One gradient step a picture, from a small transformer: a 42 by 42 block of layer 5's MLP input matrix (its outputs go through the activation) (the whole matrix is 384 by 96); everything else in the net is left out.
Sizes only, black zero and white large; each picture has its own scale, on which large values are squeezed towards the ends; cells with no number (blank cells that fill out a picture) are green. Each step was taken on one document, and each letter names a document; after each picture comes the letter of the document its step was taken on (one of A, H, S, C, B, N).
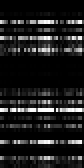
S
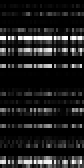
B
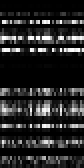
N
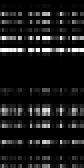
N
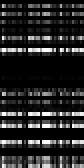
N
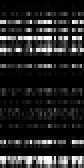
B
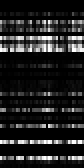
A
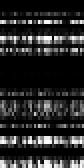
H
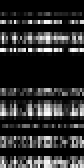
H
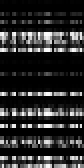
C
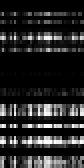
H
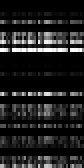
C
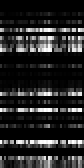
A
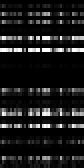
N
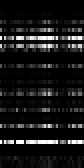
A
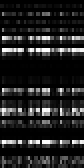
N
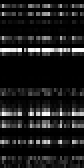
N
